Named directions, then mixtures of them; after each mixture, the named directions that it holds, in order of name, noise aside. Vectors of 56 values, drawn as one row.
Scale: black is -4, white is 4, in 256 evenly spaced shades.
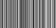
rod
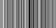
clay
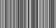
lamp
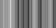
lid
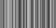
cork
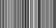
clay, lid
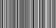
rod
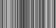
cork, lid, rod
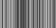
lamp, lid, rod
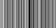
clay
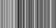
clay, cork, lid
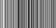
clay, lamp, lid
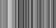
cork, lamp, lid
